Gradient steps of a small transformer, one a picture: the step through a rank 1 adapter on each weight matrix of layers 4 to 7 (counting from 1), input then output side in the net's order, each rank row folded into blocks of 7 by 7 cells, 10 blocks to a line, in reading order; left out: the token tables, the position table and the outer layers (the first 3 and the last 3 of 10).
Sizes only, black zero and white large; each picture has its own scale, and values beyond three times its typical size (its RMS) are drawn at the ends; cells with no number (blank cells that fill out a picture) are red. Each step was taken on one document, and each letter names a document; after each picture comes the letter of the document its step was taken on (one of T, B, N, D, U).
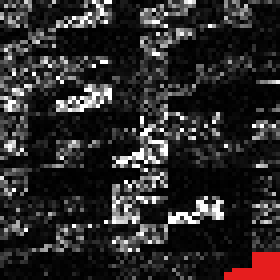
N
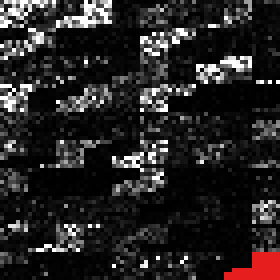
N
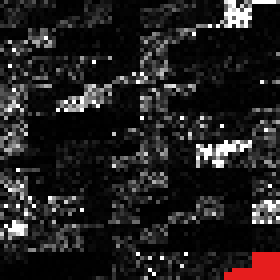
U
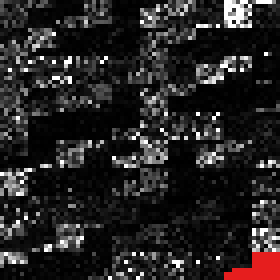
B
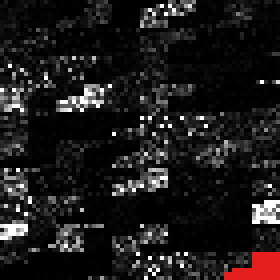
U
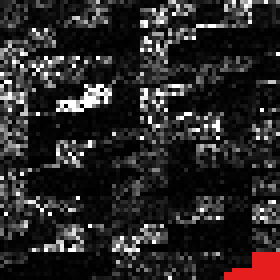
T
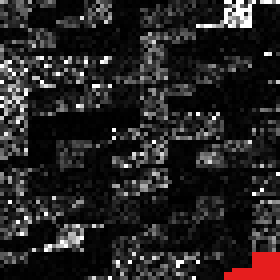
B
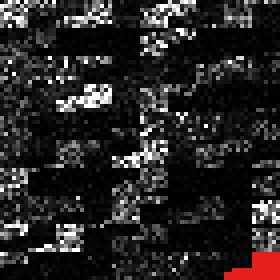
N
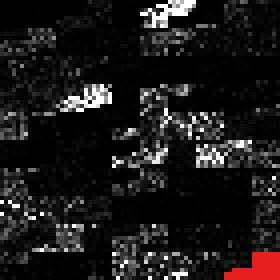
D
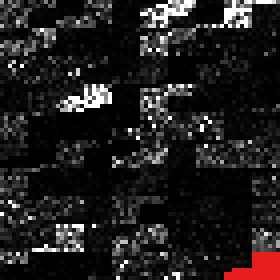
D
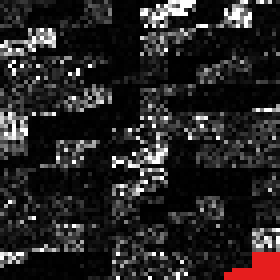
D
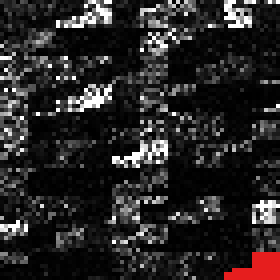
N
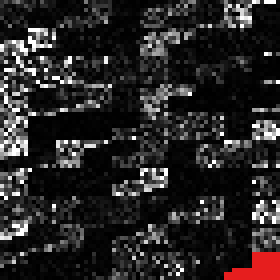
B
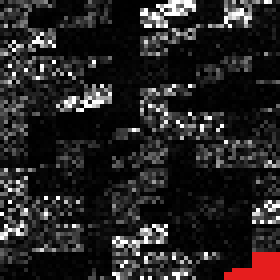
D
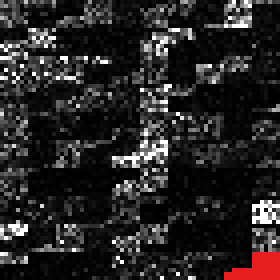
N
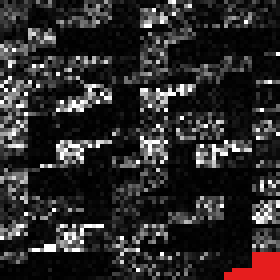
T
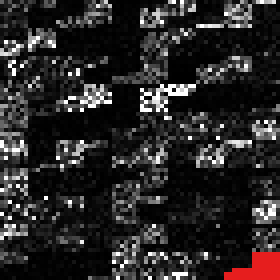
D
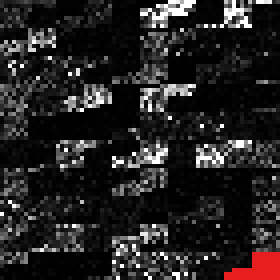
D
